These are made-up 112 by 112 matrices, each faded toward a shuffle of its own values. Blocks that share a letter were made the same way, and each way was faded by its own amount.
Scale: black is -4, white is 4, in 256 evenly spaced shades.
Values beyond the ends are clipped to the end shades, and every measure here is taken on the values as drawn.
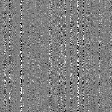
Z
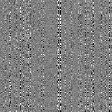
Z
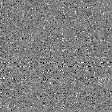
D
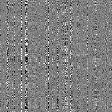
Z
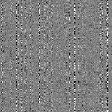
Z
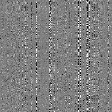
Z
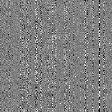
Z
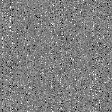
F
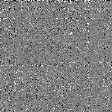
D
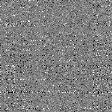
D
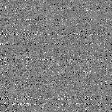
D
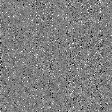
F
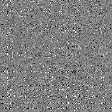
D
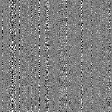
Z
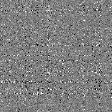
D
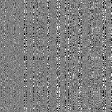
Z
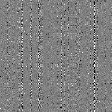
Z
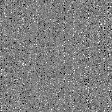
F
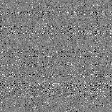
D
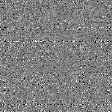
D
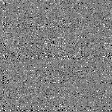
D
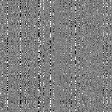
Z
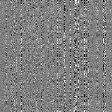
Z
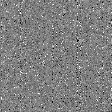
F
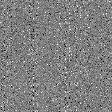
F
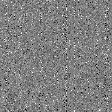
F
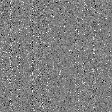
F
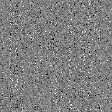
F
